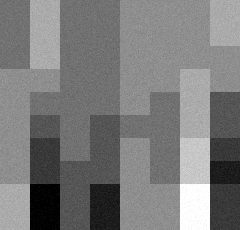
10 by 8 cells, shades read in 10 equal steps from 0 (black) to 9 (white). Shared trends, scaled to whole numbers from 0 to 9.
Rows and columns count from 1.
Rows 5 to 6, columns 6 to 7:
4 6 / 4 6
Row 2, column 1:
4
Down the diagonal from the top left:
4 6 4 4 5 4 7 1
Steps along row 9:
down up down up same up down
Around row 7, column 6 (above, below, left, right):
4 4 5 7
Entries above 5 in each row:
2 2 1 1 1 1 1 1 2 2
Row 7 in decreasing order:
7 5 5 4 4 3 2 2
